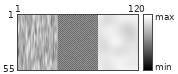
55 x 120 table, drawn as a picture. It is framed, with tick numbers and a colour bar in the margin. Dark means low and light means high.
The table splits into one row of 3 panels. Panel 1,1: high, streaked downward. Panel 1,2: middling, checkered. Panel 1,3: very high, smooth, faint in contrast.
